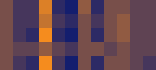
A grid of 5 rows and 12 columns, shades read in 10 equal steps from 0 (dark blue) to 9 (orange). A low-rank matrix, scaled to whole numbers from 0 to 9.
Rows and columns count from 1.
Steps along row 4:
down same up down down up same down up down same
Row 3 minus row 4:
0 -1 -2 4 -2 -2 0 -3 1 1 0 0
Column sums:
20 11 9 38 9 3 21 9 19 22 15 14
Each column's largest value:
4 3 3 9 3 2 5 4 4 5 3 3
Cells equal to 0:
3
